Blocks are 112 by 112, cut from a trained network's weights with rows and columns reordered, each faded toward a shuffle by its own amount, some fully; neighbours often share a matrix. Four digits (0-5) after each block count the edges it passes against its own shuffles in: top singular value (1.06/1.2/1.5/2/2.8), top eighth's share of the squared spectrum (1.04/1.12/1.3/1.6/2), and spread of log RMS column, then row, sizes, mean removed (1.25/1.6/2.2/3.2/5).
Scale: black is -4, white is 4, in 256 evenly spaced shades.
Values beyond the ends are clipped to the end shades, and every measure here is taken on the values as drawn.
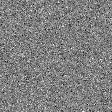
2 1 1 0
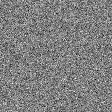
0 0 0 0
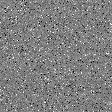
0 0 0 0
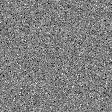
0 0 0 0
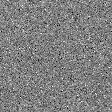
0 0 0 0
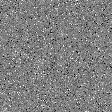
0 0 0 0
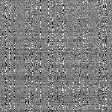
3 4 4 0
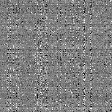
3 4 4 0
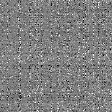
3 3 3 0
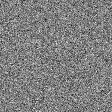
1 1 0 0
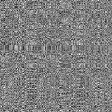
4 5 3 2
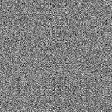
4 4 2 1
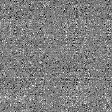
3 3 3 0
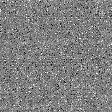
2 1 1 0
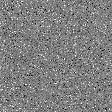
1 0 0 0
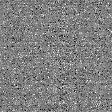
2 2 2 0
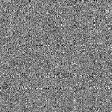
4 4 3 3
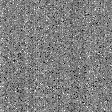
2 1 0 1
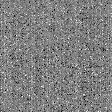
3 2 0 2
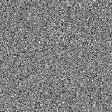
3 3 2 1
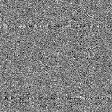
3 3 2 2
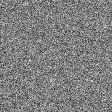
1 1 0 0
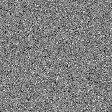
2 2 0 0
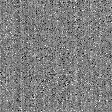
3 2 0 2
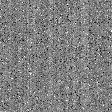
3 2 0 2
